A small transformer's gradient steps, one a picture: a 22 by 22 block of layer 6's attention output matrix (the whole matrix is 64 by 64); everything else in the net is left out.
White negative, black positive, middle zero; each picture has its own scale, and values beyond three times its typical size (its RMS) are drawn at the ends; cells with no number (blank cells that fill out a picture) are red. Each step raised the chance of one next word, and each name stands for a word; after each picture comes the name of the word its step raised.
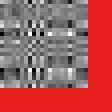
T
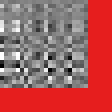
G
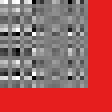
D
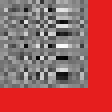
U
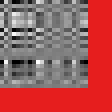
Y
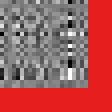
T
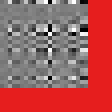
D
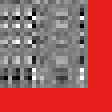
T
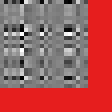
D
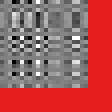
Y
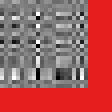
T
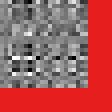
U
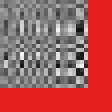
G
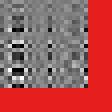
G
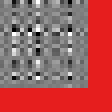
D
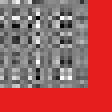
T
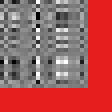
Y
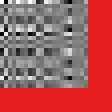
D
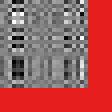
Y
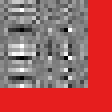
U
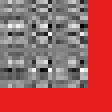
T
